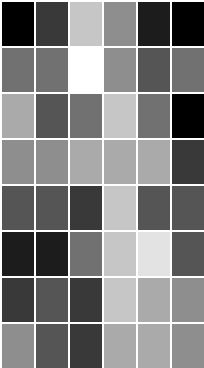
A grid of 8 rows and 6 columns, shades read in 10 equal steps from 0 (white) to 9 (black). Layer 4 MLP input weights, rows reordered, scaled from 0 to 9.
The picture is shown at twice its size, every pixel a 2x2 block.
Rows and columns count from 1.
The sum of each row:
39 25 30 24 33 30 29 27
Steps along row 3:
up down down up up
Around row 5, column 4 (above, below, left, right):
3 2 7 6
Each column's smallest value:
3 4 0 2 1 4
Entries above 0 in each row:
6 5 6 6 6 6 6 6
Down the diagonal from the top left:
9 5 5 3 6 6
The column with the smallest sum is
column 4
